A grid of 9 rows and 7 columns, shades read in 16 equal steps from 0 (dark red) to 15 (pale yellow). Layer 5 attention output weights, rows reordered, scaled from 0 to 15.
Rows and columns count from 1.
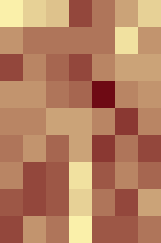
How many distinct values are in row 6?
6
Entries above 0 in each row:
7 7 7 6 7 7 7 7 7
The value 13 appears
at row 1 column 2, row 1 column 7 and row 8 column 4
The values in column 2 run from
4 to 13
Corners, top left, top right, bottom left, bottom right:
15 13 4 7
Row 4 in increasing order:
0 6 7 8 9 9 9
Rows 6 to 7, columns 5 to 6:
3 7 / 5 8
